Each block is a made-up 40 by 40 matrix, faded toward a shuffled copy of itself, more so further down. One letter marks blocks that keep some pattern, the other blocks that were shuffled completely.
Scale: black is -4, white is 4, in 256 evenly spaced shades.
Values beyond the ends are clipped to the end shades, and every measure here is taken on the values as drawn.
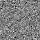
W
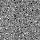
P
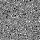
W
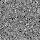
P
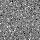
P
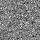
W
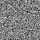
W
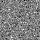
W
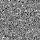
W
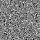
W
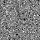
W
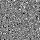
P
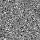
P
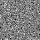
P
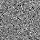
W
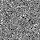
P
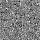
P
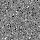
P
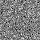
W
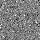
P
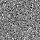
P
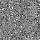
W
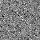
P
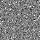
P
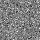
P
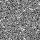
P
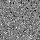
P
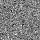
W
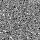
P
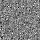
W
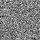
P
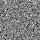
P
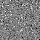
W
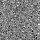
W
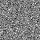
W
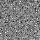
P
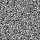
P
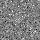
P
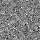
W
